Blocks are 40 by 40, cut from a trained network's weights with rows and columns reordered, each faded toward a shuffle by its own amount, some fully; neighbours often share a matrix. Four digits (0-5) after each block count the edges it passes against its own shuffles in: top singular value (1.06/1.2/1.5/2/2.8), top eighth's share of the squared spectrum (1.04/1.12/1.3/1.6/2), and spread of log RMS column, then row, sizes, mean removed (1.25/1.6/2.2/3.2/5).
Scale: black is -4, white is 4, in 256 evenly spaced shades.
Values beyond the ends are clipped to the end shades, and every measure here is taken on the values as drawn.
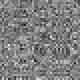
3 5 2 2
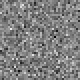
1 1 0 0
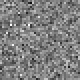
1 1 0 0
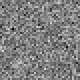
0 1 0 0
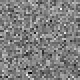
0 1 0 0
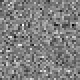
2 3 0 1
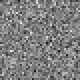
0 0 0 0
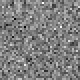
1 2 0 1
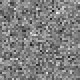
2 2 0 1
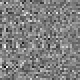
3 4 2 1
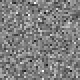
0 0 0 0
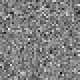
0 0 0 0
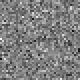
0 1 0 0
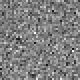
0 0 0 0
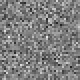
2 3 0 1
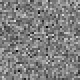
2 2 1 0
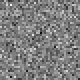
0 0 0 0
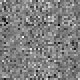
3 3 1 2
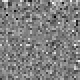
2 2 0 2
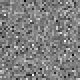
1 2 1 0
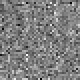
2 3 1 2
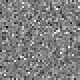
0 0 0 0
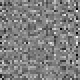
3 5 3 2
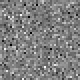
0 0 0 0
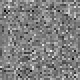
1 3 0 1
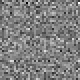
3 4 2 2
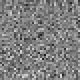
3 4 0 2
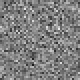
3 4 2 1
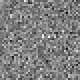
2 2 1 0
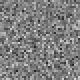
1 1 0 0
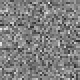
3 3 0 1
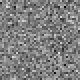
1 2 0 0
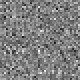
3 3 1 1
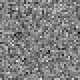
1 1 0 0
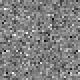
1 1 0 0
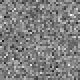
1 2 0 0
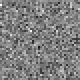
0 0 0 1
